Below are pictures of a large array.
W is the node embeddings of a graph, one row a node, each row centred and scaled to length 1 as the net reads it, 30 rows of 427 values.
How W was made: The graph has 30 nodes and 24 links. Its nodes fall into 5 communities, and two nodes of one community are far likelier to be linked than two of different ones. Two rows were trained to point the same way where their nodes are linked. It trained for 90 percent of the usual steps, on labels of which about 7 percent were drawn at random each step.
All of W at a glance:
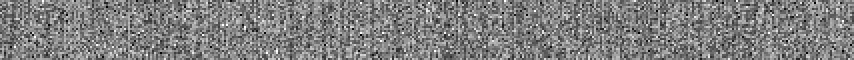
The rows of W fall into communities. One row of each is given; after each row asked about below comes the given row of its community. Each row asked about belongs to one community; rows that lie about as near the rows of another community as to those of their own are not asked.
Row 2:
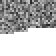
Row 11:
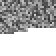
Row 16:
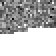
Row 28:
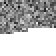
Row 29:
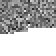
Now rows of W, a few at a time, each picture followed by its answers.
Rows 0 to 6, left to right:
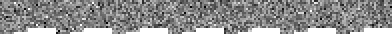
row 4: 29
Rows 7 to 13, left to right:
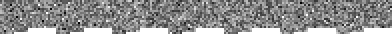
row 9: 16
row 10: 11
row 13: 2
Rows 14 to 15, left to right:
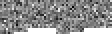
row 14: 11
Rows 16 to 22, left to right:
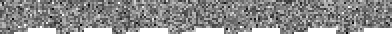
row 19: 2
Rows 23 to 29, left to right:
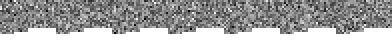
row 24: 28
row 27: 28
